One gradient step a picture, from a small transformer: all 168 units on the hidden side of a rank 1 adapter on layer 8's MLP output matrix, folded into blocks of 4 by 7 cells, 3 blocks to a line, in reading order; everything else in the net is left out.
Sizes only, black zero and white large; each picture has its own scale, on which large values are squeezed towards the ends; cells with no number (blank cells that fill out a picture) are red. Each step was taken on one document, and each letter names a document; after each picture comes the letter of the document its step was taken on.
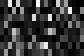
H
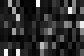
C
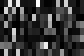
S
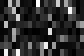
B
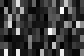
C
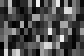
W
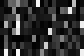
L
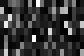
L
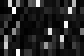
W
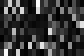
B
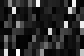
W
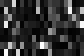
H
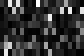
H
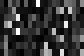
L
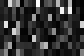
H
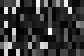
S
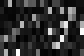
W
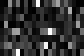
B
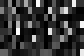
L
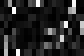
W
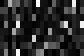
L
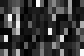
L
